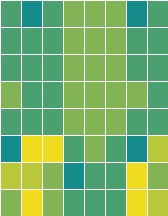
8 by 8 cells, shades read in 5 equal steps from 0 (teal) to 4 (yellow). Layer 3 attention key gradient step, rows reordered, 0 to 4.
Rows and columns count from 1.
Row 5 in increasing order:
1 1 1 1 1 2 2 2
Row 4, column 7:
2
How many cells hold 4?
5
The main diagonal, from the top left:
1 1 1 2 2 1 4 3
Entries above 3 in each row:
0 0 0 0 0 2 1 2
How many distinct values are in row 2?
2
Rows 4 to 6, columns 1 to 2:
2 1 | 1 1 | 0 4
